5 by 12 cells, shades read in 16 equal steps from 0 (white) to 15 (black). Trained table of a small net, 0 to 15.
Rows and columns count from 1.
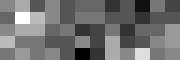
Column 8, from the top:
12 10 8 5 5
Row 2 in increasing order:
0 4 7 8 8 9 10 10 10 10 10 12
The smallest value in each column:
4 0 4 7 8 7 8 5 7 2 7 6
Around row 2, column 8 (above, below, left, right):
12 8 8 10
